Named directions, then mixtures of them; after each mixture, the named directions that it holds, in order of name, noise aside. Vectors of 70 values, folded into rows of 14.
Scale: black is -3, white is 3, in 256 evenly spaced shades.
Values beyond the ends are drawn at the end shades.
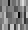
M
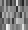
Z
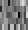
M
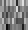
Z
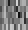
M, Z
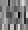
M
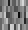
M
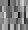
M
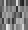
Z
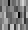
M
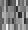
M, Z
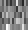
Z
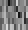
M, Z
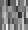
M, Z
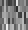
M, Z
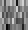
Z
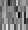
M, Z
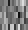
M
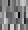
M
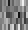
M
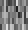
M, Z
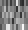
Z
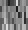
M, Z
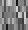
M, Z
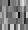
M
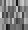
Z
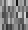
M, Z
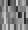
M, Z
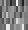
Z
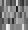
Z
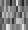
Z
